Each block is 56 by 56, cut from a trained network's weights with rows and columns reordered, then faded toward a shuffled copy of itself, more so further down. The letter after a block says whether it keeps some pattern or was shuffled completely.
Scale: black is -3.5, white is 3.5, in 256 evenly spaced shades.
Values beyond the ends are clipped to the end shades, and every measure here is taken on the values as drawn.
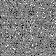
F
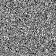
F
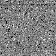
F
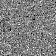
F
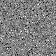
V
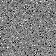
V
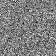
V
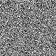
F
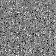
F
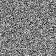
F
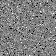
V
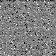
F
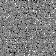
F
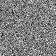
V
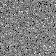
V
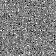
F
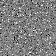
V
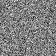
V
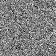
V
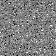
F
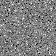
V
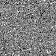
F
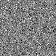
F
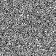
F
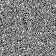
F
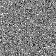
V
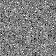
V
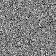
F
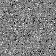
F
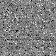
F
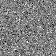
V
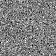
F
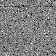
F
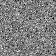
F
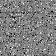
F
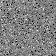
V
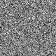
V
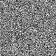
F
